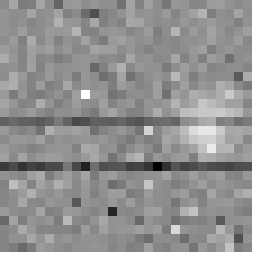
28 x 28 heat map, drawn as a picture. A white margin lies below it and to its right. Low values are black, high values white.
There is no overall slope. The ninth with the highest average is the middle right. One bump rises in the middle right. Rows 14 and 19 differ from the rows beside them.
